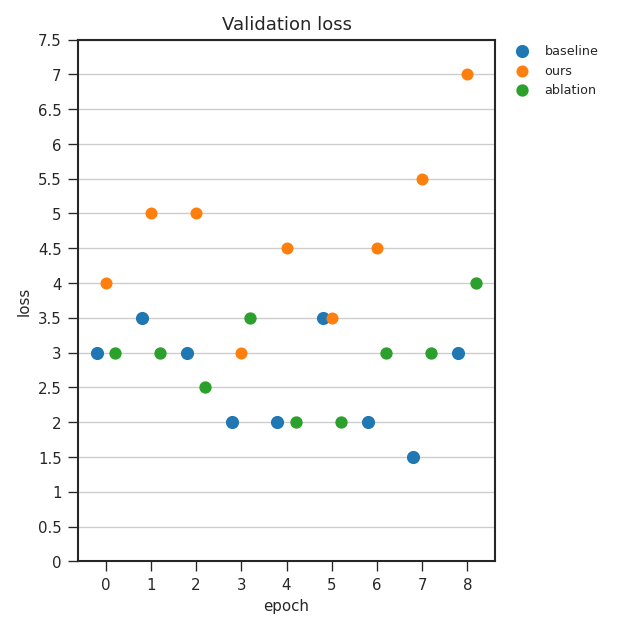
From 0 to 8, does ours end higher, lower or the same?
higher
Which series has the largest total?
ours
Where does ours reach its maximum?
8
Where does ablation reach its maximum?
8
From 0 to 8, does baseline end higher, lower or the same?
the same
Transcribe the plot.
Title: Validation loss
x-axis: epoch, ticks 0 1 2 3 4 5 6 7 8
y-axis: loss, ticks 0 0.5 1 1.5 2 2.5 3 3.5 4 4.5 5 5.5 6 6.5 7 7.5
Legend: baseline, ours, ablation
Values:
baseline: 3 3.5 3 2 2 3.5 2 1.5 3
ours: 4 5 5 3 4.5 3.5 4.5 5.5 7
ablation: 3 3 2.5 3.5 2 2 3 3 4
